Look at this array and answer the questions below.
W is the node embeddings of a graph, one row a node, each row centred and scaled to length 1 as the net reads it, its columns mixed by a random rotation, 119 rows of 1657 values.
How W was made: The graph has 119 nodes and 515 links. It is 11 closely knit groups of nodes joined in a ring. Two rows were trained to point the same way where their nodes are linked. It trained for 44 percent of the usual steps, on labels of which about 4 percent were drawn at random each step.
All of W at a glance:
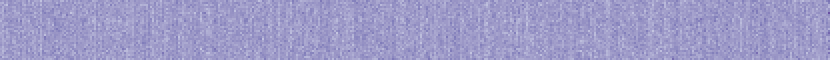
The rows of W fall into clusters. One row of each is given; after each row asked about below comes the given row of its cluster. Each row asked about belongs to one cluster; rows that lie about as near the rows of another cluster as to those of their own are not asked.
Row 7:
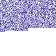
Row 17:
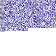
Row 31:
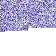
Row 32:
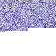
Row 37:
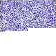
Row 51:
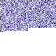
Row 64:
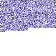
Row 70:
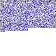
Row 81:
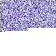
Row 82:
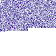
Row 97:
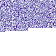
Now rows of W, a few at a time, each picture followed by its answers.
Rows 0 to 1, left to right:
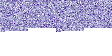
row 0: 70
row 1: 7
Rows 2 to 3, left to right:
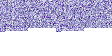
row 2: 97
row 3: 97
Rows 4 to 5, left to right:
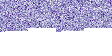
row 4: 81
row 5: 64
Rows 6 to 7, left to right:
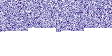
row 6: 82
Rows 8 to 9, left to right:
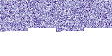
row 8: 17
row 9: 97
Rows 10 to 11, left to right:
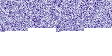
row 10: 17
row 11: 51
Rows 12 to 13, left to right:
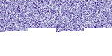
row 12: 81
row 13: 51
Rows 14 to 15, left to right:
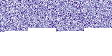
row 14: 7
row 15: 82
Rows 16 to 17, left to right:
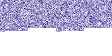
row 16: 32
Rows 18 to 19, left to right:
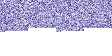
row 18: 31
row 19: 37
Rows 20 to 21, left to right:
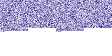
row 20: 70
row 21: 32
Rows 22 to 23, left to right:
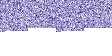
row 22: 37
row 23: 7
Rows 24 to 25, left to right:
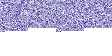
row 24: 32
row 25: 81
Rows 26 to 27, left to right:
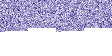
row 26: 81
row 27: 32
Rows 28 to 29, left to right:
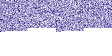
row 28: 81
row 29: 7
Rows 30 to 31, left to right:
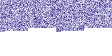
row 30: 17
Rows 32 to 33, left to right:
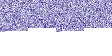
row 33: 97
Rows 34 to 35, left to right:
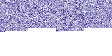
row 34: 81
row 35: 82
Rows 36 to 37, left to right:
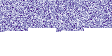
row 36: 97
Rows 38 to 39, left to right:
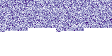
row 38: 64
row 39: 64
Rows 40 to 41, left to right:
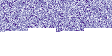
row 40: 32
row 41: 97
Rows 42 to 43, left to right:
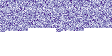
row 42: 64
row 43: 64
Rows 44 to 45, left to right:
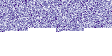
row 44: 64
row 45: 51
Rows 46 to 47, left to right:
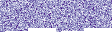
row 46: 97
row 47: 17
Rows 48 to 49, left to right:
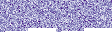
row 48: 81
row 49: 17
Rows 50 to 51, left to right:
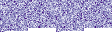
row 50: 51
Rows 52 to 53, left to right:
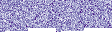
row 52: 37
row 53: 7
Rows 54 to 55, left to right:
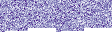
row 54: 64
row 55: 31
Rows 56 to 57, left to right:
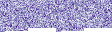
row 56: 97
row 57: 37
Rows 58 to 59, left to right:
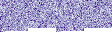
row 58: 51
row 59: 51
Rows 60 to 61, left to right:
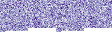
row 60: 17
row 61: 17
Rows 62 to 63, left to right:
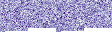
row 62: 32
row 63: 31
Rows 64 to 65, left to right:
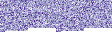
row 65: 97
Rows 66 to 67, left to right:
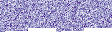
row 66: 97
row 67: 32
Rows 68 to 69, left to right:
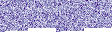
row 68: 64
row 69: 51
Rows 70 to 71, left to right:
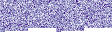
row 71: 31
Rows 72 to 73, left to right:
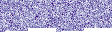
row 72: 37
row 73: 32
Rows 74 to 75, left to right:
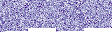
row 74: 51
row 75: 82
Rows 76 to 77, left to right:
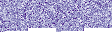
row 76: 51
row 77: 31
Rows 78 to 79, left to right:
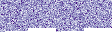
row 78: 32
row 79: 82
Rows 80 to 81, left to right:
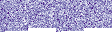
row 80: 31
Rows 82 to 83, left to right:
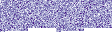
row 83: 70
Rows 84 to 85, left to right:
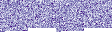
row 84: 37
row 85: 70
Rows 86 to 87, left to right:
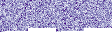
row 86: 51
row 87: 82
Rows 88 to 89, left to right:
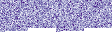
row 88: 32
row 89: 51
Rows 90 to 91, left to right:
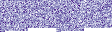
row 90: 7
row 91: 31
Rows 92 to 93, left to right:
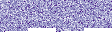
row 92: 81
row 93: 7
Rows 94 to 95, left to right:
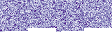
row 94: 82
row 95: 82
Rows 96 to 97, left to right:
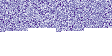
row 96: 81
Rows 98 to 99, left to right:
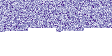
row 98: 97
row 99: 64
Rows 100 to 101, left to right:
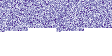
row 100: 64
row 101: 70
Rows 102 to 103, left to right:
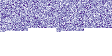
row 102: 17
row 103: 70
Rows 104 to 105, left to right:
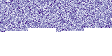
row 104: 81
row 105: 32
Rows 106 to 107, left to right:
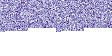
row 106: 32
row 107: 7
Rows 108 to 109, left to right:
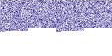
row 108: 32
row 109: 81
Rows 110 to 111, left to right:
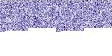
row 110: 17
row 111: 51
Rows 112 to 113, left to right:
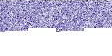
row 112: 31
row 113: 51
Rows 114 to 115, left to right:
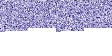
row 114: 97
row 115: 7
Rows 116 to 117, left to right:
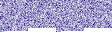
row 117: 7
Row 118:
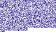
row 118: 64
